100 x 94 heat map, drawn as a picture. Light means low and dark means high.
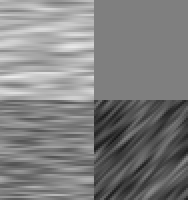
It is made of 2 by 2 panels. Panel 1,1: low, streaked across. Panel 1,2: middling, flat. Panel 2,1: middling, streaked across. Panel 2,2: high, slanting up to the right.
